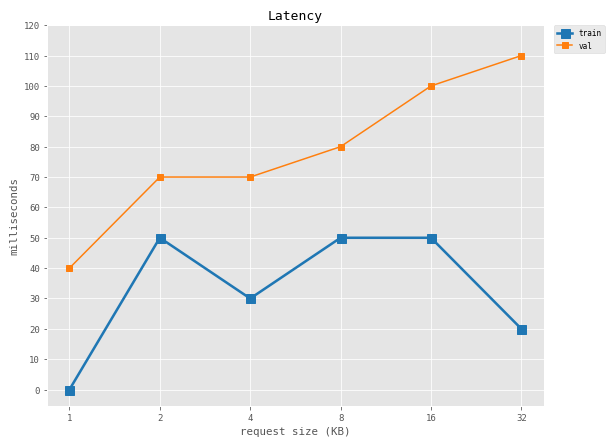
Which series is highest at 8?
val
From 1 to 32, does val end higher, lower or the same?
higher
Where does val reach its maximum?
32
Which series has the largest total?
val
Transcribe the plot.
Title: Latency
x-axis: request size (KB), ticks 1 2 4 8 16 32
y-axis: milliseconds, ticks 0 10 20 30 40 50 60 70 80 90 100 110 120
Legend: train, val
Values:
train: 0 50 30 50 50 20
val: 40 70 70 80 100 110
